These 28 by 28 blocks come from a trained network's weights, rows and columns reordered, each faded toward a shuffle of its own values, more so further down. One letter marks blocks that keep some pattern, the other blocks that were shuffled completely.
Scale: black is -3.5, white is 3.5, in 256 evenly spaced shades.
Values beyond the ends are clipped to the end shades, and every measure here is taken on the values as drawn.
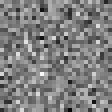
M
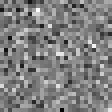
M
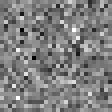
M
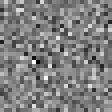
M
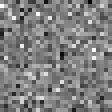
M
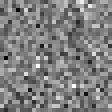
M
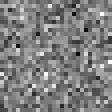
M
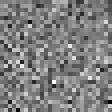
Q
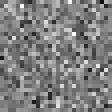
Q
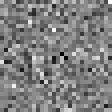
Q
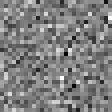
M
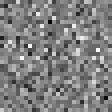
M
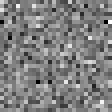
M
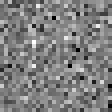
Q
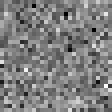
M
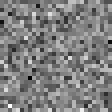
M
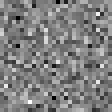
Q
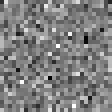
Q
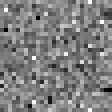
M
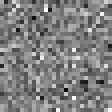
M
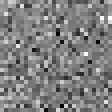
Q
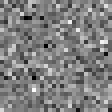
M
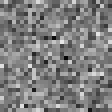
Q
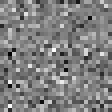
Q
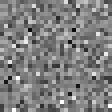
M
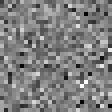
Q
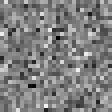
Q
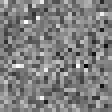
M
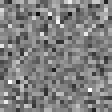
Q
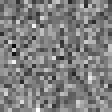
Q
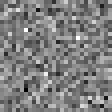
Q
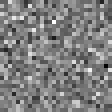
M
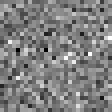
M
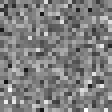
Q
